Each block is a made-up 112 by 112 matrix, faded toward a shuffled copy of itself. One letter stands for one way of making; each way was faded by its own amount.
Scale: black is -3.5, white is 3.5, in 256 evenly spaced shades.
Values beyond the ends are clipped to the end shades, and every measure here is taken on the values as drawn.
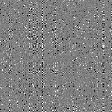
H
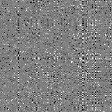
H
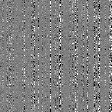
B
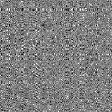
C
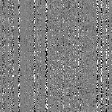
B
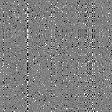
H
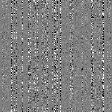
B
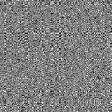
C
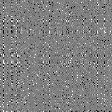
H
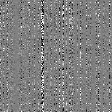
B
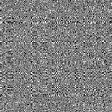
C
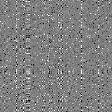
H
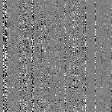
B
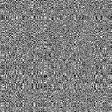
C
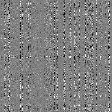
B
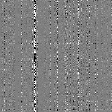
B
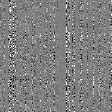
B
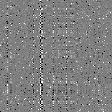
H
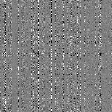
B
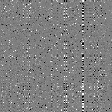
H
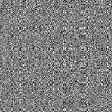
C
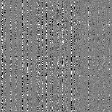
B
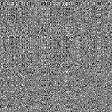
C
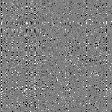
H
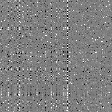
H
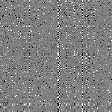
H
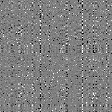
H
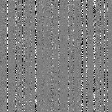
B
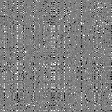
H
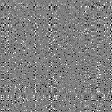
H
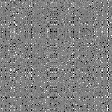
H
